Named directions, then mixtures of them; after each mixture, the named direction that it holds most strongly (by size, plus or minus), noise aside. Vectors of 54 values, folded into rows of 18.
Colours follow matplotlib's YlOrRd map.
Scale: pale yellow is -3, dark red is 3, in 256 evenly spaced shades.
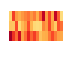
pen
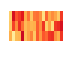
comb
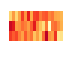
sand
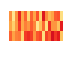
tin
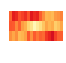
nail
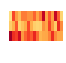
pen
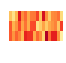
tin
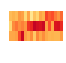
nail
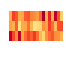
pen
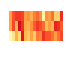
comb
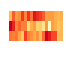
sand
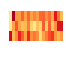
pen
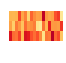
tin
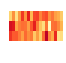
sand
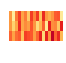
tin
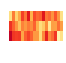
sand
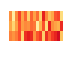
tin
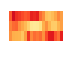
nail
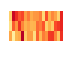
comb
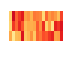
comb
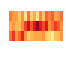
nail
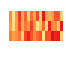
tin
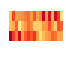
pen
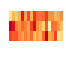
sand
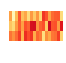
tin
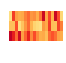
pen
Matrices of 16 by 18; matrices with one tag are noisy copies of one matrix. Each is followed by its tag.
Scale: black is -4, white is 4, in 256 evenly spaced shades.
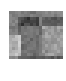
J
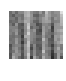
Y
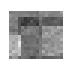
J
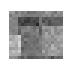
J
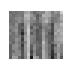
Y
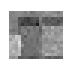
J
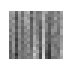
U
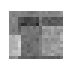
J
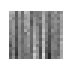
U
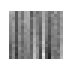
U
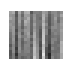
U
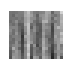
Y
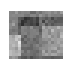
J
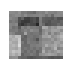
J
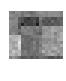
J
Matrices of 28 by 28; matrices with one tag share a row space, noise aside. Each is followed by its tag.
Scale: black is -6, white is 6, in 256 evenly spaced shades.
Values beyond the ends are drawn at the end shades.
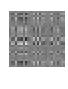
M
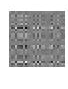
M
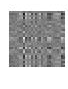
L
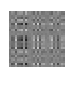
M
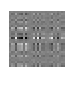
M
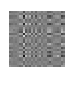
L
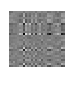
L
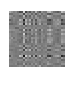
L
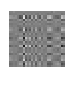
L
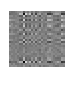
L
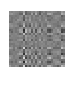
L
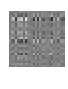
M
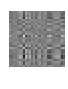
L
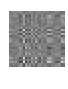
L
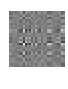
L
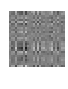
M
